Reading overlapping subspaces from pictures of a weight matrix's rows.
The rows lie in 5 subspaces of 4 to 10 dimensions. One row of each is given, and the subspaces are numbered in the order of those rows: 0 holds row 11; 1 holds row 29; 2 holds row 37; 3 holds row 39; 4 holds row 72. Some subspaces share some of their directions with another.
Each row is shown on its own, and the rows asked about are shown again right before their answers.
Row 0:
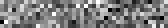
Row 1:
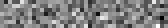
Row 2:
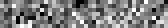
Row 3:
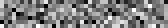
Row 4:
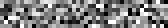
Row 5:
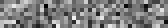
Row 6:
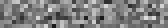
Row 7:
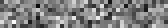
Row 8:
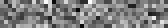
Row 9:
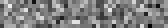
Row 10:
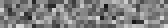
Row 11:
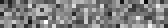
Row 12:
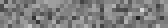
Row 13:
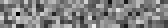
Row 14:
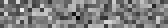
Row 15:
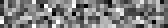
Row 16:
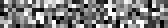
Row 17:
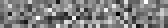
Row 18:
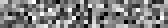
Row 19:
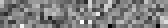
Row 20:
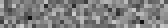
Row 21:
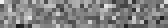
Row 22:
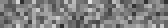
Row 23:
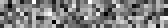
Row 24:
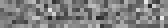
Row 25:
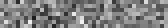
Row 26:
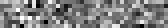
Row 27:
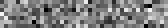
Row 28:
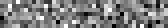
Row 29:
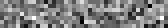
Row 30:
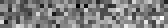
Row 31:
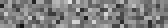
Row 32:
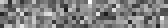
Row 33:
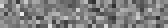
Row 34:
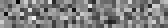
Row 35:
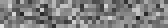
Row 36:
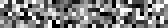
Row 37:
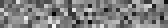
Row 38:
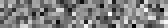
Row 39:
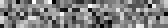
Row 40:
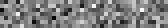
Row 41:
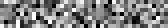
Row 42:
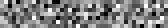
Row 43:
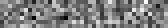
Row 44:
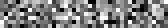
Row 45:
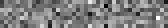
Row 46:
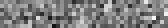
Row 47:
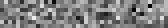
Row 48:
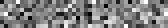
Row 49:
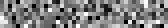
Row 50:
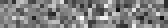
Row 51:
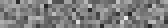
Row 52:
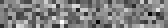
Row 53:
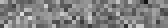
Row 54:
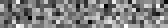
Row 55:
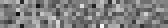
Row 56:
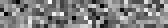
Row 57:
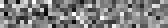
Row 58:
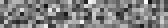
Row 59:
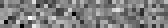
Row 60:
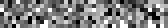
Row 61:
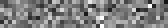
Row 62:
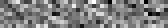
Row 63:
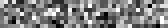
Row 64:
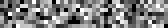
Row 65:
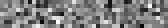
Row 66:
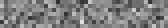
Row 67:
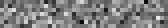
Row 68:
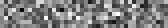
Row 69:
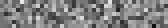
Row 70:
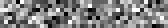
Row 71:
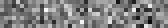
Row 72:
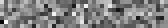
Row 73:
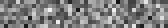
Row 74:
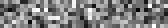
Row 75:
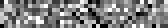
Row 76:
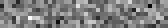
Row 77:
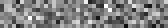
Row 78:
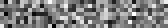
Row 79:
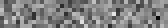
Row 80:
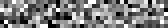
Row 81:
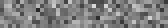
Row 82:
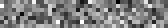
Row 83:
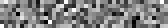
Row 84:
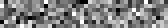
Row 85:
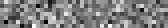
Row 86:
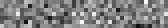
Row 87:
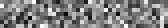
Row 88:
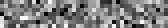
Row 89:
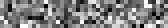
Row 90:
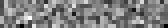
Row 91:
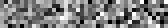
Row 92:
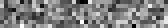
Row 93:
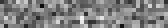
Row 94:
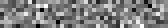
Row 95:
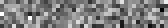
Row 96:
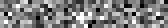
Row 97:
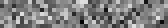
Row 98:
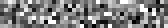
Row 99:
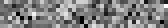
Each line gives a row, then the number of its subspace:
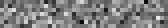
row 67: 2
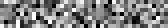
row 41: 0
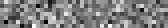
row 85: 0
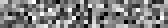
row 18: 3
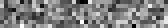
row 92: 2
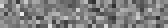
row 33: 3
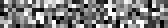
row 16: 0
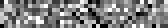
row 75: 3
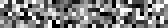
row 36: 3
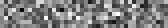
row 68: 2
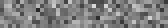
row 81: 0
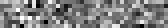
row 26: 0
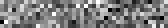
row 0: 4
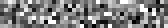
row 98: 0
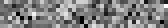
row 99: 0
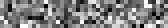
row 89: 1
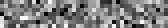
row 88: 0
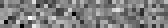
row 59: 0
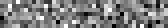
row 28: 1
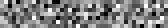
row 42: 1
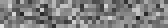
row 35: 0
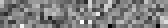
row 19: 2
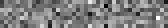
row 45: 3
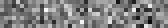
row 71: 2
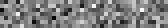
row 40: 0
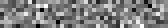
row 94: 0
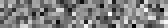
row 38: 2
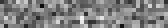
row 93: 2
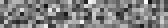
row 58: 3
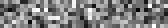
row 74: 2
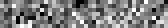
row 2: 4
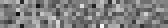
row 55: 0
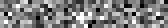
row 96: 2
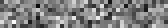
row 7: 2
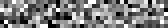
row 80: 3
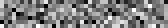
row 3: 0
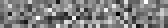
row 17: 2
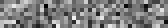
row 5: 2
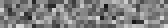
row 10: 4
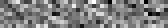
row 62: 3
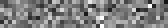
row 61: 3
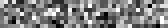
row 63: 2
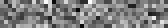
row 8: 3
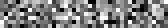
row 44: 2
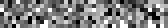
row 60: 0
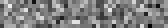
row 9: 2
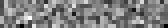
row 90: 4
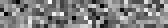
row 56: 3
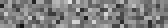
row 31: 3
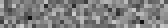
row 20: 4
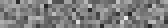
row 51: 2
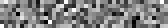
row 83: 0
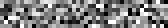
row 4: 0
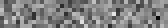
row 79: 0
